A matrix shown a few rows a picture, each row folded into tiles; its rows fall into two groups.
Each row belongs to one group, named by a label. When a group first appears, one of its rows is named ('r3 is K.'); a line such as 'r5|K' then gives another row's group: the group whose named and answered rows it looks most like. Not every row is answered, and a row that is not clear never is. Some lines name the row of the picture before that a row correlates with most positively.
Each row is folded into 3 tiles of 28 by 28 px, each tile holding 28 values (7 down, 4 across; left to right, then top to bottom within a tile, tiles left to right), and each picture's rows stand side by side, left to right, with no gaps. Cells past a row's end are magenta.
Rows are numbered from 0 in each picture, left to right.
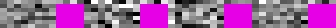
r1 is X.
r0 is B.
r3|X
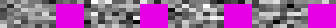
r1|X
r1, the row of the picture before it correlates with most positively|3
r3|B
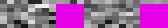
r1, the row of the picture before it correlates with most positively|3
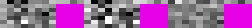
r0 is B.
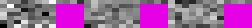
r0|B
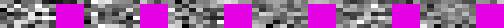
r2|B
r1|X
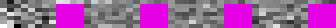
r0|B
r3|X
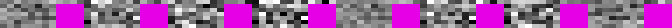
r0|B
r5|X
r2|X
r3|X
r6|X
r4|B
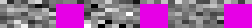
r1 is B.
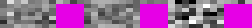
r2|B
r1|X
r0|X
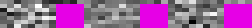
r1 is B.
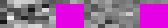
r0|X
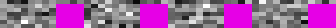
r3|X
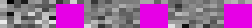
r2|B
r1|B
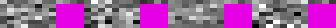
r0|X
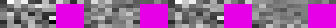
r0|X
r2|X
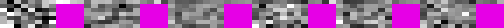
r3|B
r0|B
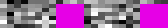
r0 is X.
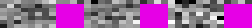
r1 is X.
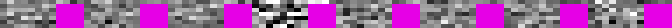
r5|B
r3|B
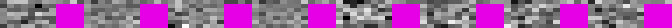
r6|B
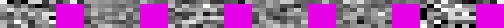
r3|X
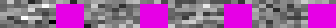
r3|B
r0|X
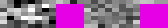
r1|B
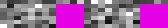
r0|B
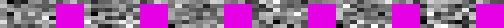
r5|X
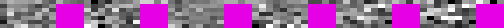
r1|B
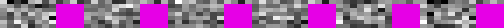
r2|X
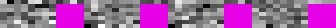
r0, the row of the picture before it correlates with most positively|0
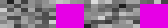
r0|B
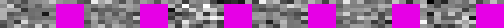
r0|B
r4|X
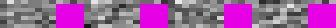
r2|X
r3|B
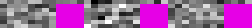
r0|X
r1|B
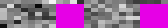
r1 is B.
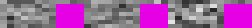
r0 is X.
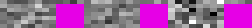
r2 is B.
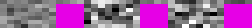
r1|X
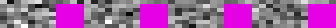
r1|B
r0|X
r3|B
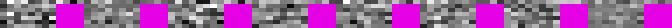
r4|X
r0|X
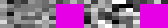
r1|X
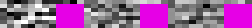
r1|B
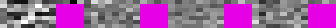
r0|B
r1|X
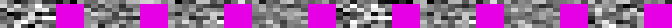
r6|X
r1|B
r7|X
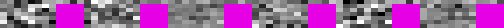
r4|B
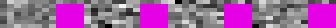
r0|X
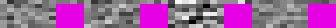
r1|B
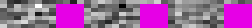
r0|B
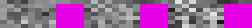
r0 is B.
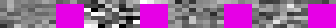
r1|B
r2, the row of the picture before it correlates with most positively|0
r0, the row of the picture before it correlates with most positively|2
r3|B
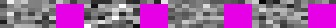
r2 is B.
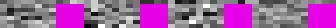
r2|B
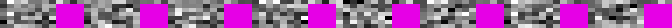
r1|X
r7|X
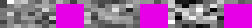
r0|X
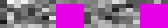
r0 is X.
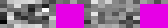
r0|X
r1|X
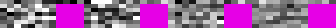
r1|X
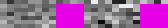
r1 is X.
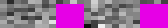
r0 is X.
